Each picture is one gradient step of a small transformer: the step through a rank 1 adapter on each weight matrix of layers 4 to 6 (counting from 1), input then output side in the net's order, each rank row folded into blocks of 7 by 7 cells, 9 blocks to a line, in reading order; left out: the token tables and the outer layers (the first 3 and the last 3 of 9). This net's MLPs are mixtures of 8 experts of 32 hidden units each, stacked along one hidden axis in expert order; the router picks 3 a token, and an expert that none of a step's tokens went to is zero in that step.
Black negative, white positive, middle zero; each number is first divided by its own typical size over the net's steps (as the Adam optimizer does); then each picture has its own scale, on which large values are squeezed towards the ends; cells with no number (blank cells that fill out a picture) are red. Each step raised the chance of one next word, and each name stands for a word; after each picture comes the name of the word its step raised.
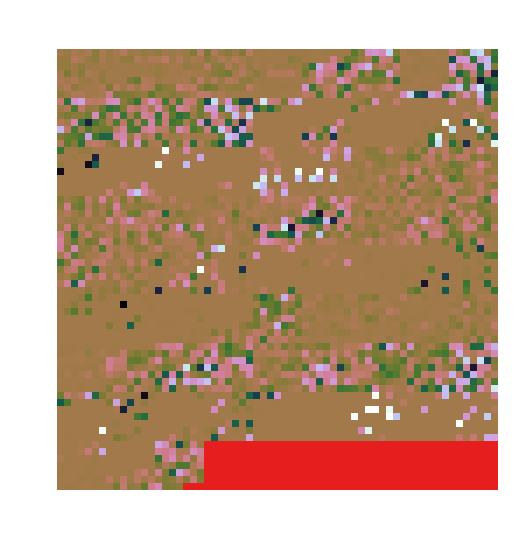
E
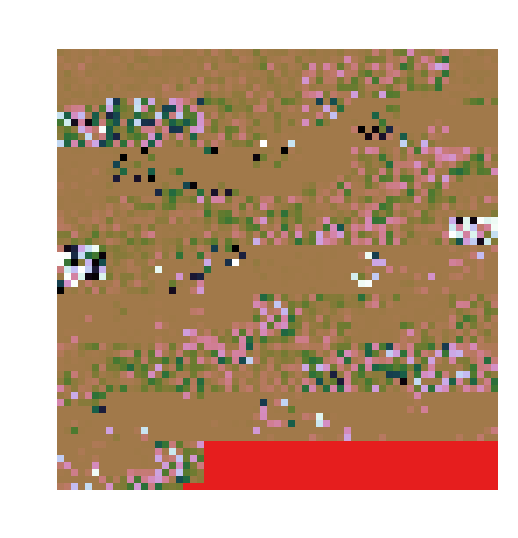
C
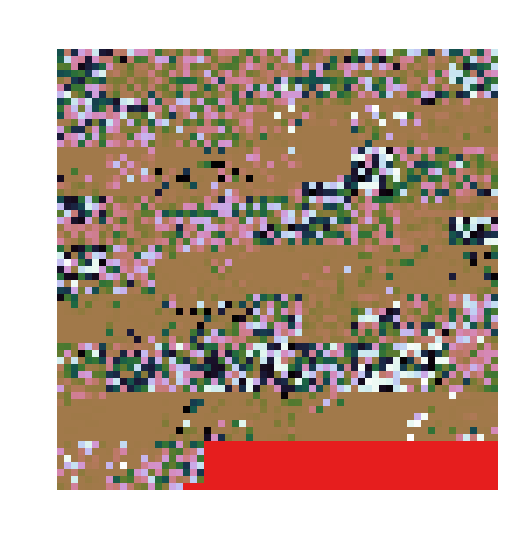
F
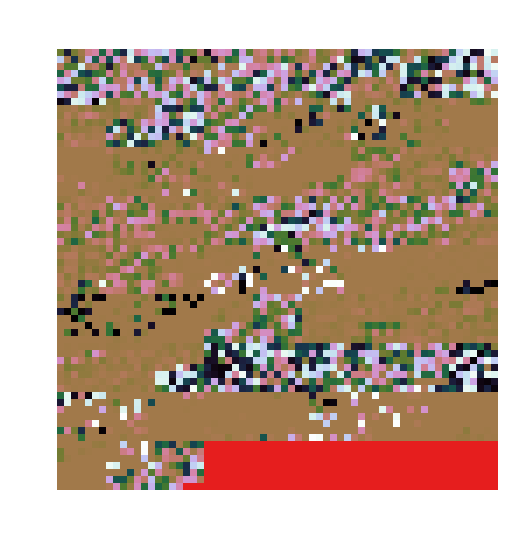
F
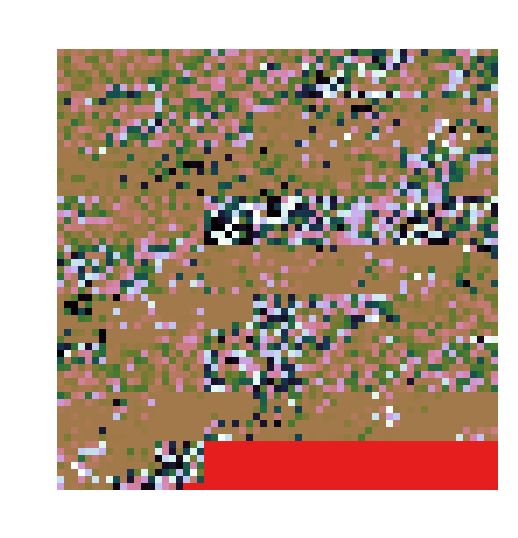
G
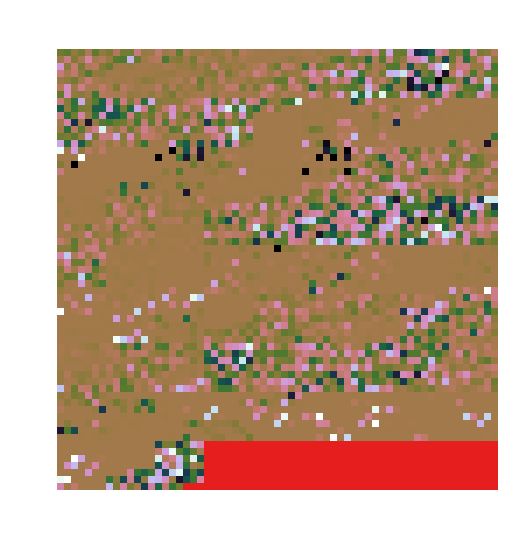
C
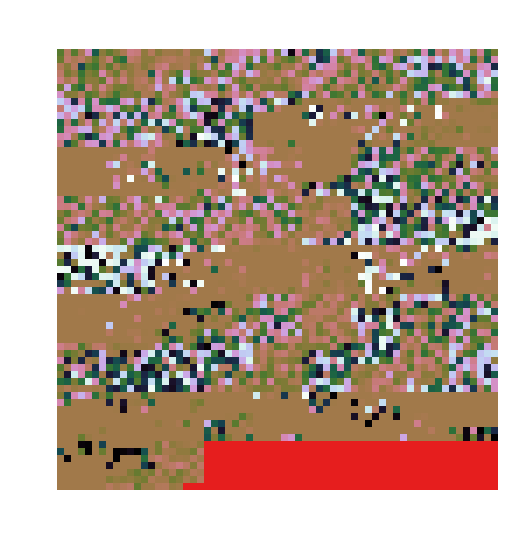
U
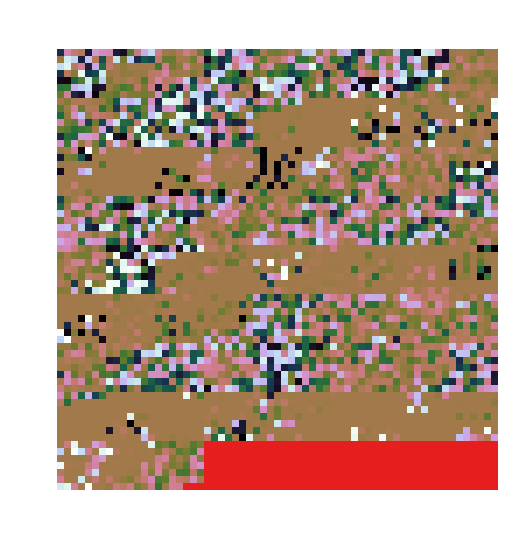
F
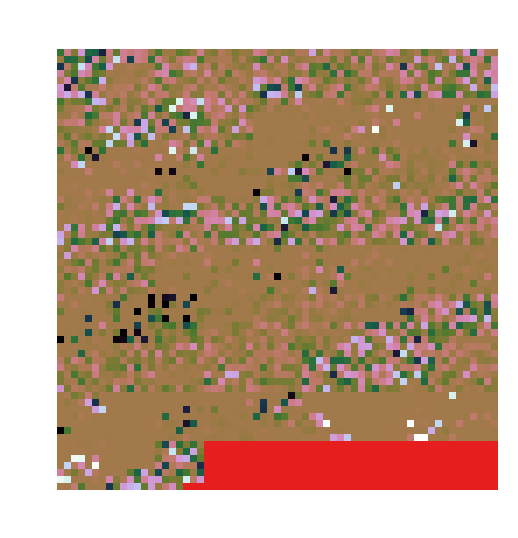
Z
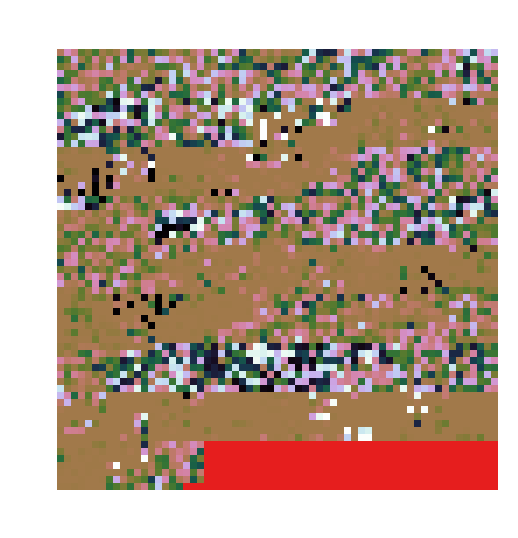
F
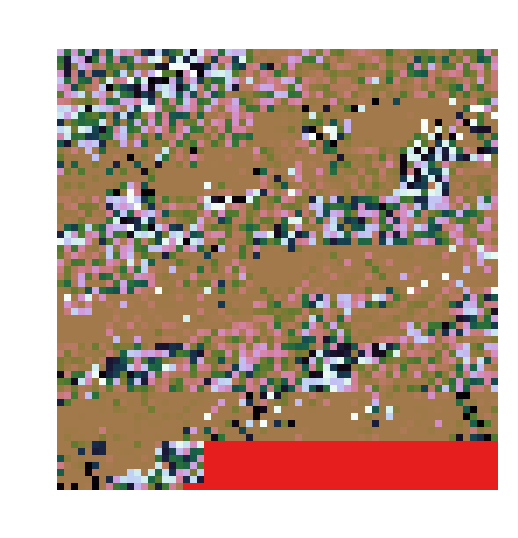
U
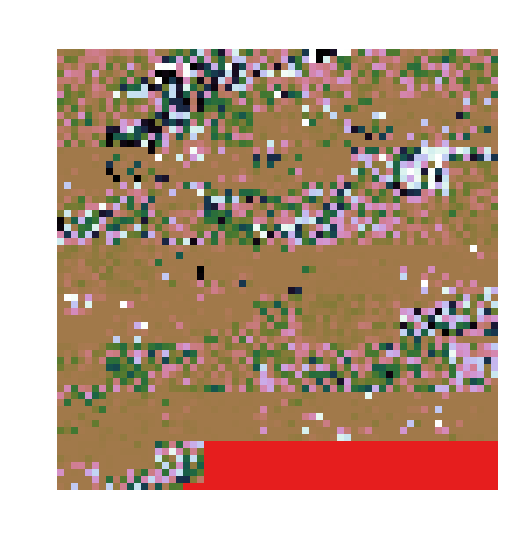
C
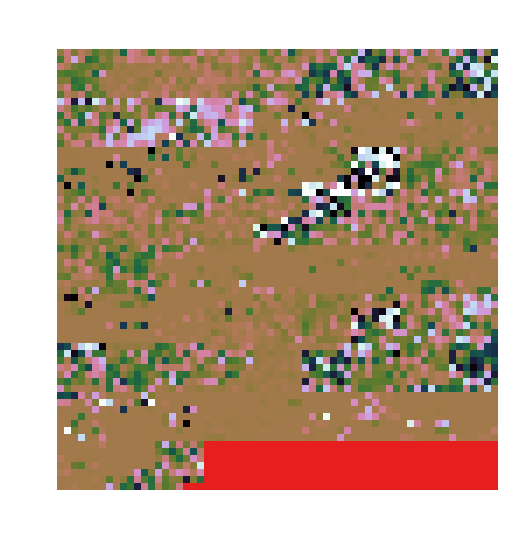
Z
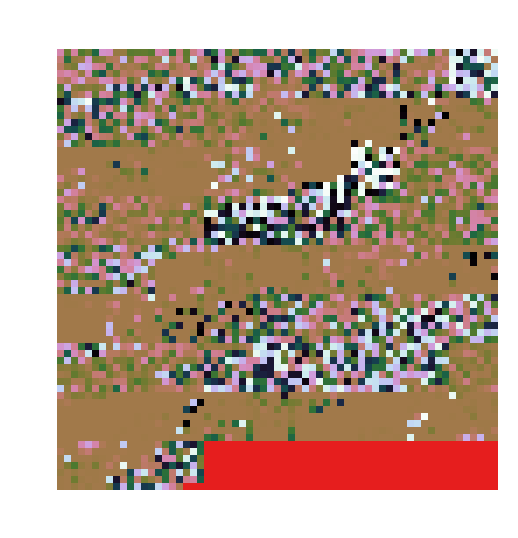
G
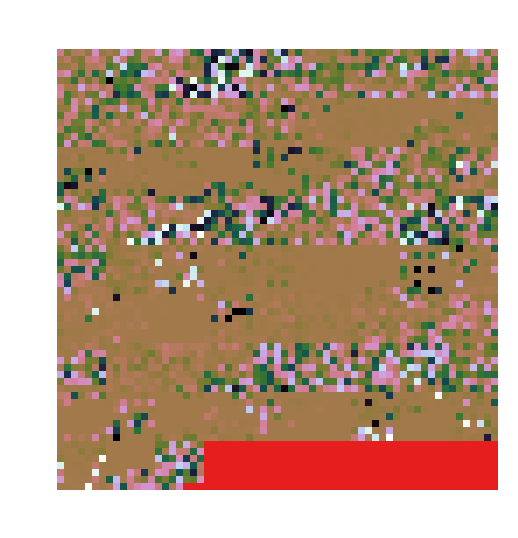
G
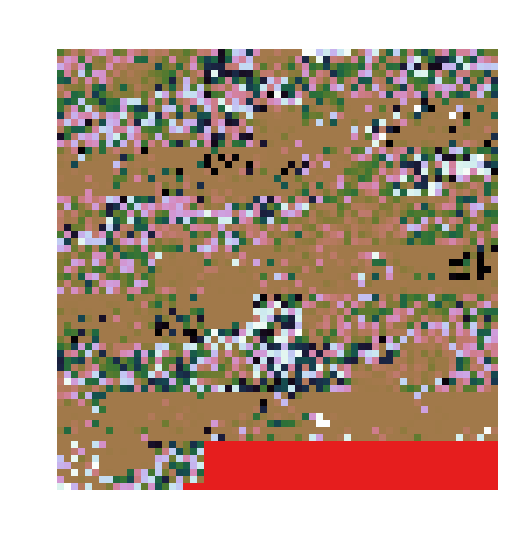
F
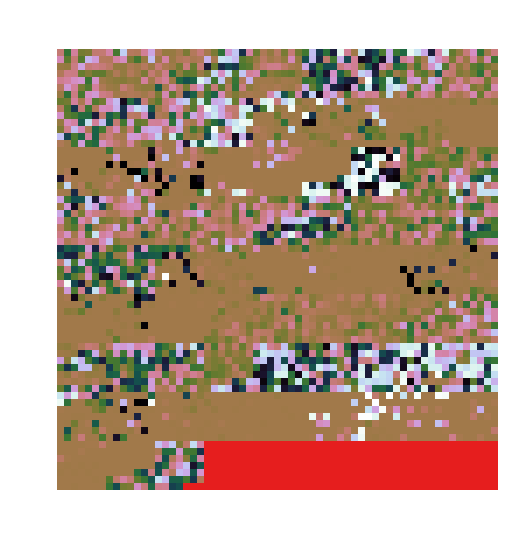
F
